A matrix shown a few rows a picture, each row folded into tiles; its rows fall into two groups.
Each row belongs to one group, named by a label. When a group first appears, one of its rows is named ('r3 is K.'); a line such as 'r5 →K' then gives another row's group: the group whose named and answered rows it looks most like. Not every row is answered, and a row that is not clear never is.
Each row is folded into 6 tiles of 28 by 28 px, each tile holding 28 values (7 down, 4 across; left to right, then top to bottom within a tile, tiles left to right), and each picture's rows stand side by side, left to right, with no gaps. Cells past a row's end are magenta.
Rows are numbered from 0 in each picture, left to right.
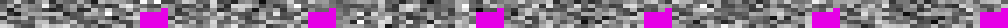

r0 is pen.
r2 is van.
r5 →pen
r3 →pen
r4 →pen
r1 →van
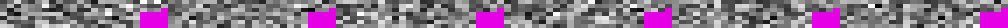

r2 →van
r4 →van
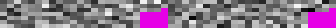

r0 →pen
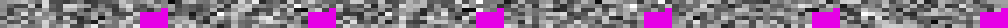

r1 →van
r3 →pen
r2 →van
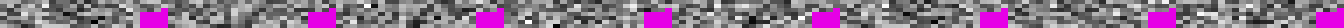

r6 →pen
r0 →pen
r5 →pen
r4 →van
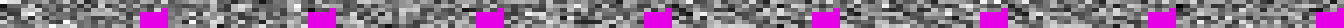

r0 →pen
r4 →pen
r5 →pen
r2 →van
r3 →van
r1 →van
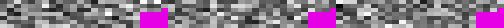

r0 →pen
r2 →pen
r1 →van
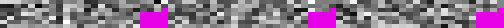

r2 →pen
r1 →van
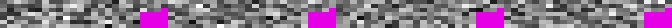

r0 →van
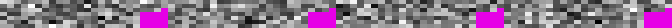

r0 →pen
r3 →pen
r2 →pen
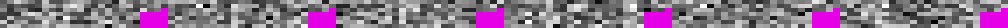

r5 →pen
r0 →van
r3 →van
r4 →pen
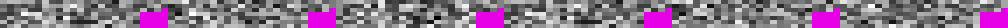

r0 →van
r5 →pen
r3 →van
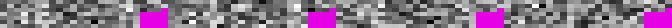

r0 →pen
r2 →pen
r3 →van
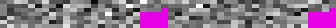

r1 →pen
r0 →van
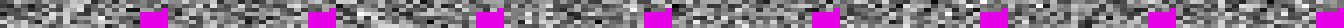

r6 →van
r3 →pen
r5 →van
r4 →pen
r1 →pen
